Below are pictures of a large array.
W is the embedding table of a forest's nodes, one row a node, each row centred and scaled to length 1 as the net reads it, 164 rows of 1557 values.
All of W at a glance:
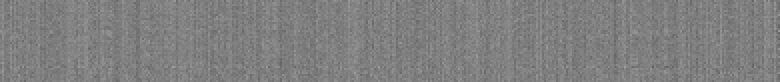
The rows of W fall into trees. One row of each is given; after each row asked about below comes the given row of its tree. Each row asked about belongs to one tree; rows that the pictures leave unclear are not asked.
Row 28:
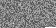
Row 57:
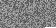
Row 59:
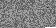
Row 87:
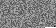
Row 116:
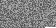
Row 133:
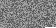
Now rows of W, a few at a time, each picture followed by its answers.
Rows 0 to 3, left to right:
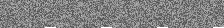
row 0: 116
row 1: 133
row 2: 133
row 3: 59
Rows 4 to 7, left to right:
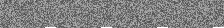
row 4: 57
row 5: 57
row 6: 28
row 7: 59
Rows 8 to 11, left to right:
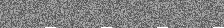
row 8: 87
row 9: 59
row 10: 57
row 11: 133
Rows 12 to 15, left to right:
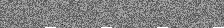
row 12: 116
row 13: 28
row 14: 133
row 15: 57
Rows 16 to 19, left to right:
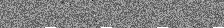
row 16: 87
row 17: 57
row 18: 28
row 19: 57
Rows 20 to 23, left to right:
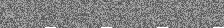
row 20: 133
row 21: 57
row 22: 116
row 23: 116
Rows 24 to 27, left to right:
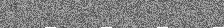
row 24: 133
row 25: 57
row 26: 57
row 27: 59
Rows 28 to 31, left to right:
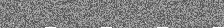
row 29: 116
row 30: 87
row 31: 116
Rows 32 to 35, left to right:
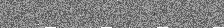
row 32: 87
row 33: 87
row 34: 59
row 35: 28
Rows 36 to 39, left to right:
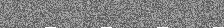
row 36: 28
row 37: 133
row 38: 116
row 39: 133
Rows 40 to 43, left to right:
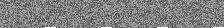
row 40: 59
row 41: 87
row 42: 57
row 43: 57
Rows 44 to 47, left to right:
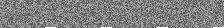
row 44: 57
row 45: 57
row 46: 116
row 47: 59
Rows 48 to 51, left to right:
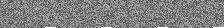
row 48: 116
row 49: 87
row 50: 133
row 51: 57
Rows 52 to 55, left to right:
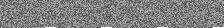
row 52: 87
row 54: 28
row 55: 28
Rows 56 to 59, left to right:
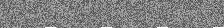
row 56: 87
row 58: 57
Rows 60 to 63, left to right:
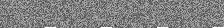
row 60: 116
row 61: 116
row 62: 57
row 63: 116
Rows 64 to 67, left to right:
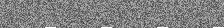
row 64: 57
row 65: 28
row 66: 116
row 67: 116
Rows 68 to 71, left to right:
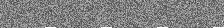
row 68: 87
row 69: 28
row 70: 59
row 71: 116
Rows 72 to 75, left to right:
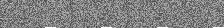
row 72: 116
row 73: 133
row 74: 133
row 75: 28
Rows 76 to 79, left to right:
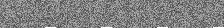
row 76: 133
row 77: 57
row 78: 133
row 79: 87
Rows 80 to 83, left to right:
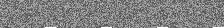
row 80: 57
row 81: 116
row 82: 87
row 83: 57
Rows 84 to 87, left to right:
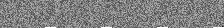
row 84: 59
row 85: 57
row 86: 59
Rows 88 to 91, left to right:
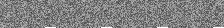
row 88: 133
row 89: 87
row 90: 57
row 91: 133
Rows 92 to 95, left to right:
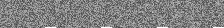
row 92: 59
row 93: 57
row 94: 57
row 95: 133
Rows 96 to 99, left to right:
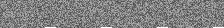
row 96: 133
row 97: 28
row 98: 57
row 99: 57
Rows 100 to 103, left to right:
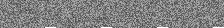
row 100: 87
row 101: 133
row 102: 28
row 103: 116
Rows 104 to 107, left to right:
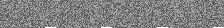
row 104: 116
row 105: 57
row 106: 28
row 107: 133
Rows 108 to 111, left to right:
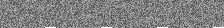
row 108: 87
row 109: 87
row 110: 116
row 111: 57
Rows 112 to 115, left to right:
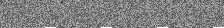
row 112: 87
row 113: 57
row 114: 59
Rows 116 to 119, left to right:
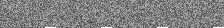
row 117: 28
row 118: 57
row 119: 116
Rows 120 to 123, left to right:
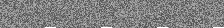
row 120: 57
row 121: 116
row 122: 133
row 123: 28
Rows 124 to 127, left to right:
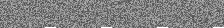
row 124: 116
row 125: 28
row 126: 116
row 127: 28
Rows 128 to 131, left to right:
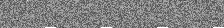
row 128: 87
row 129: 57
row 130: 116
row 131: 133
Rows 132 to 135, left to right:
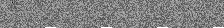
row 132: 133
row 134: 133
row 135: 133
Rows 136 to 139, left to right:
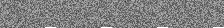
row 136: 28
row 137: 116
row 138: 28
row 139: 28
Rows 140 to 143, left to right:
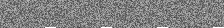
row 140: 87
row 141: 116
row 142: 28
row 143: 116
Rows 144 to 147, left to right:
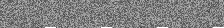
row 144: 116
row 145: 87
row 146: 116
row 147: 116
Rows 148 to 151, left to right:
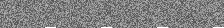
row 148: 59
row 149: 59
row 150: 28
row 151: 28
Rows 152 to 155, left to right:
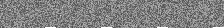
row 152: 87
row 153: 59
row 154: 57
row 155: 59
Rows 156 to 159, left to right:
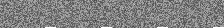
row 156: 28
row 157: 133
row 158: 116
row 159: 59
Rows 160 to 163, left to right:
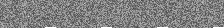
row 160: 133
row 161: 28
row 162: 59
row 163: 28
